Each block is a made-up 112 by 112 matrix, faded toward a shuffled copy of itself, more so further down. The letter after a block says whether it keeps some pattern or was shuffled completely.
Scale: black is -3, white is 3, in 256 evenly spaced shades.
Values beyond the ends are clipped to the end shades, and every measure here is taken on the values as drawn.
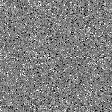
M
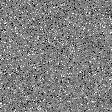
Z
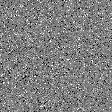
M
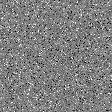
Z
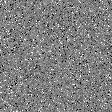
Z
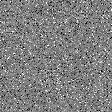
M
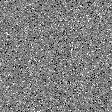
Z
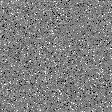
Z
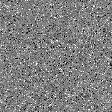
M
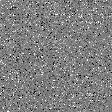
M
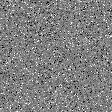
Z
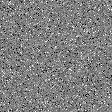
Z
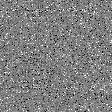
M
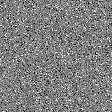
M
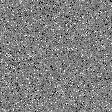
Z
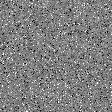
Z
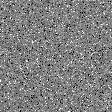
Z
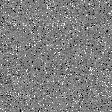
M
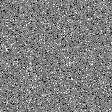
M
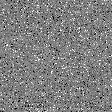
M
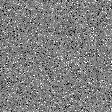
Z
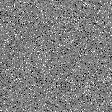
M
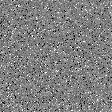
M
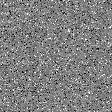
M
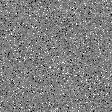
Z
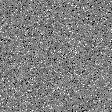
Z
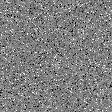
Z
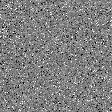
M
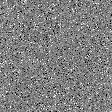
Z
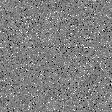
M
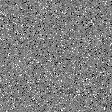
M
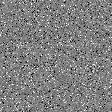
M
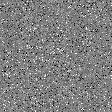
Z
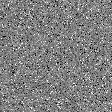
M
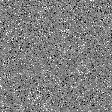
M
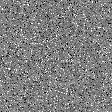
M
